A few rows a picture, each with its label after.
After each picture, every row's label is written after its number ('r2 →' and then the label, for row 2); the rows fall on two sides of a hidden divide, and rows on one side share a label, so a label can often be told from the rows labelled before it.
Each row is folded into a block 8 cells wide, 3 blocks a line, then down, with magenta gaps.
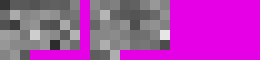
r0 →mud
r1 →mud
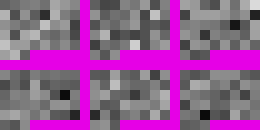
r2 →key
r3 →mud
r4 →mud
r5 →mud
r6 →mud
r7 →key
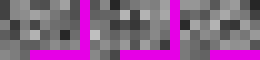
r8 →key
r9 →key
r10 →mud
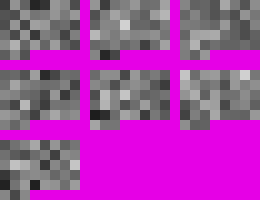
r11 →key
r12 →mud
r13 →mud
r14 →key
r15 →mud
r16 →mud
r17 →mud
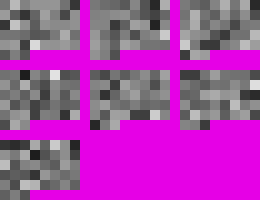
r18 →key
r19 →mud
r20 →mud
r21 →key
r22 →mud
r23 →key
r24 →key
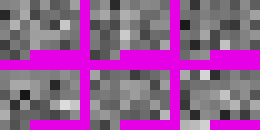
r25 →mud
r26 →mud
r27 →mud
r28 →mud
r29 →mud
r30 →mud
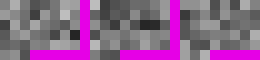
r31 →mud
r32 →mud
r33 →mud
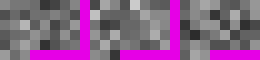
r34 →mud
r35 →key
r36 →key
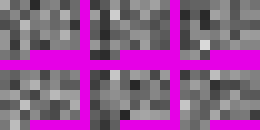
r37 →mud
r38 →key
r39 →mud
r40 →key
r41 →mud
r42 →key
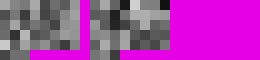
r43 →mud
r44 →key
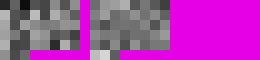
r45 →key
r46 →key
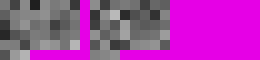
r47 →mud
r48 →mud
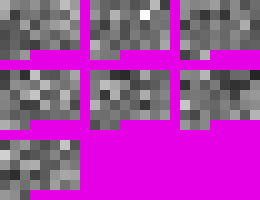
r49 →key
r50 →key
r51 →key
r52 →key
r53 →key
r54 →mud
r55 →key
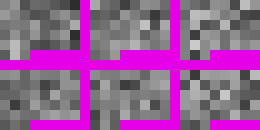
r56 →key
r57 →mud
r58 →mud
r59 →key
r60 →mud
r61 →mud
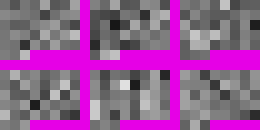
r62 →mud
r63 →mud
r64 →mud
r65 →key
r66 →key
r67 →key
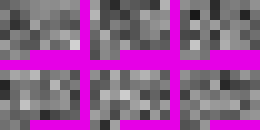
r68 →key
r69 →key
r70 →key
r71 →key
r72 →mud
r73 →mud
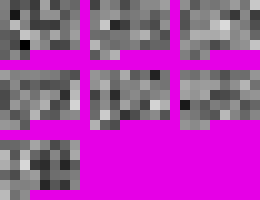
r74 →mud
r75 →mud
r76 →mud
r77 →mud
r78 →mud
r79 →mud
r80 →key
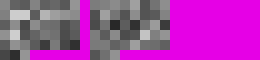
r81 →mud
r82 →mud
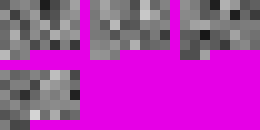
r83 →mud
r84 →key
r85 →mud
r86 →key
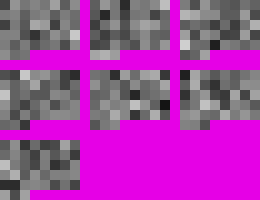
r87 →mud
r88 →key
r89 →mud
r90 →key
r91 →key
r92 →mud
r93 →mud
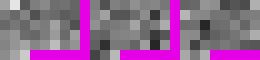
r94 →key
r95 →mud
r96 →mud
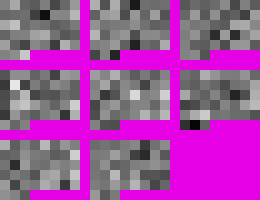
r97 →mud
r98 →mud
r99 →key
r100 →mud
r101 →mud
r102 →mud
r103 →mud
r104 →mud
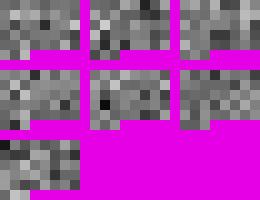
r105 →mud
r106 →mud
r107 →key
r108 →mud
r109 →key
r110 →mud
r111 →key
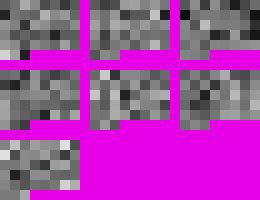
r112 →key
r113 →key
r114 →key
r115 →key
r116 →key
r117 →key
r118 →key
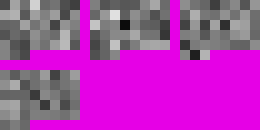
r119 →key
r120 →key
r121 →mud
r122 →mud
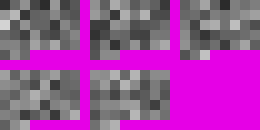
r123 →key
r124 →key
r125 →key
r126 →mud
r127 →mud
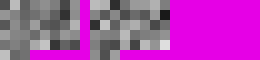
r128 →mud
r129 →mud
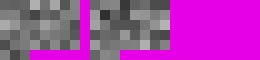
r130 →key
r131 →key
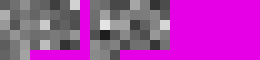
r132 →mud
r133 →mud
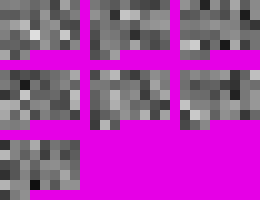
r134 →mud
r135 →mud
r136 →key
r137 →mud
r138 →mud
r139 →mud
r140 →key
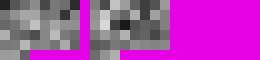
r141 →key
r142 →mud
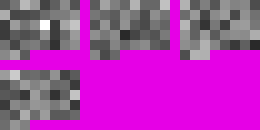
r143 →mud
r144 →mud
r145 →mud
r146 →mud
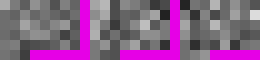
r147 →key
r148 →key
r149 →key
